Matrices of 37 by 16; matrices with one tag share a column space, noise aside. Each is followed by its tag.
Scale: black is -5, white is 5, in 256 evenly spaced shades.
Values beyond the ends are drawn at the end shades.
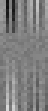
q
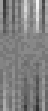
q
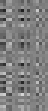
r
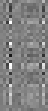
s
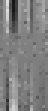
q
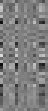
s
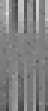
q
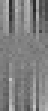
q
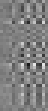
s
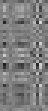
s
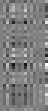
s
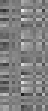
r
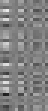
r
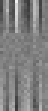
q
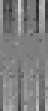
q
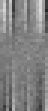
q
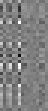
s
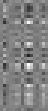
s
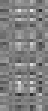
r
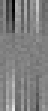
q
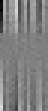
q
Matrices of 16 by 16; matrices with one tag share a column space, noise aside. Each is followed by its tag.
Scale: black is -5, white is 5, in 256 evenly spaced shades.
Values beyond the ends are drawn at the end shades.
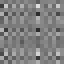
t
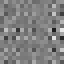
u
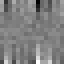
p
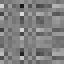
t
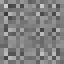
t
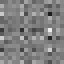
u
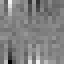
p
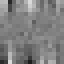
p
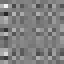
t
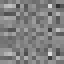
t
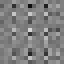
t
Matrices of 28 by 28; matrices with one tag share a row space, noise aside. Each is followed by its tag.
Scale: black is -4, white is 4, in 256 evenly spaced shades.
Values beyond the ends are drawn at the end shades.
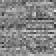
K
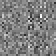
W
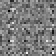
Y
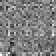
Y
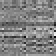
K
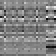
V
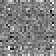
Y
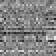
V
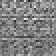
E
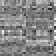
K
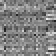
V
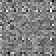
Y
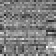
V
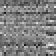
V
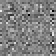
Y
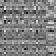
V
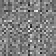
W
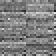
K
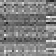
V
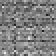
E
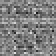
E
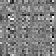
Y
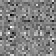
Y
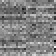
K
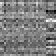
V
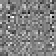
Y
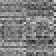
K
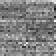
K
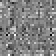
Y
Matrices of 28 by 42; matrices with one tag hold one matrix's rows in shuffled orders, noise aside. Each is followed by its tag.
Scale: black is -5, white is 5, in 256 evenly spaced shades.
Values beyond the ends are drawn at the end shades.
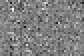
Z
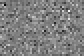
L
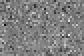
L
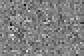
Z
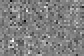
Z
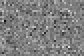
L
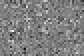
Z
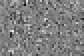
Z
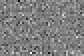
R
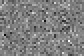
L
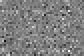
L
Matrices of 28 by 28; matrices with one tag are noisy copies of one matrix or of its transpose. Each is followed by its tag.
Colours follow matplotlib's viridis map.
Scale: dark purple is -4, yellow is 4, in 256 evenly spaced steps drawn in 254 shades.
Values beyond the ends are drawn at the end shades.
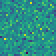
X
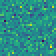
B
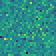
X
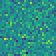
X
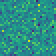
X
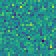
B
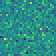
X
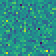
B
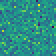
X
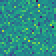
X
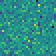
X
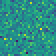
X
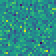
B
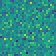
X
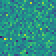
X
